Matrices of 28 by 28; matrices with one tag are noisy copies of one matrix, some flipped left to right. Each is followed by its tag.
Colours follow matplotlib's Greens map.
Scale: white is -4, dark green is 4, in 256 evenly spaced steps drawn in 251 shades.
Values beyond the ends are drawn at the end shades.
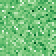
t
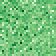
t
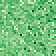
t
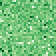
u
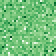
u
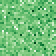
t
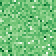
u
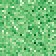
t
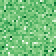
u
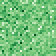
t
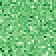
u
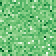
u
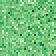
t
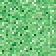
t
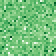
u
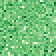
u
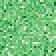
u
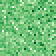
t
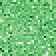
u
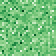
t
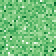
u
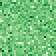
u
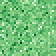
t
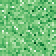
t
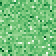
u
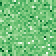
u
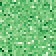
u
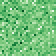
t
